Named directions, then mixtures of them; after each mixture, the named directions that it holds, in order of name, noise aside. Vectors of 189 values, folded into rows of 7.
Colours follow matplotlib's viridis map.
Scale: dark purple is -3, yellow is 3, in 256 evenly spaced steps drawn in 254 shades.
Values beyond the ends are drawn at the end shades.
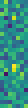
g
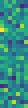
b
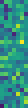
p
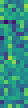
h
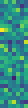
b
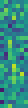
b, g, h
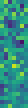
b, g, h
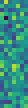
g, p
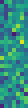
p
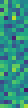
g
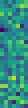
b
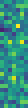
b, g, p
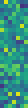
b, g, p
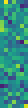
b, g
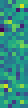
b, h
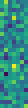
g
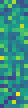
b, p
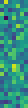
g, p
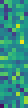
p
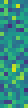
g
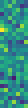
b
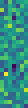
g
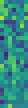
g, h
